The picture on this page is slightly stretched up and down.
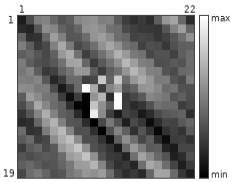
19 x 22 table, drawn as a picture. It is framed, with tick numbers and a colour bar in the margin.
In the centre lies a patch that is rougher than the rest. Values change most from cell to cell in the centre. The grain runs diagonally down to the right.
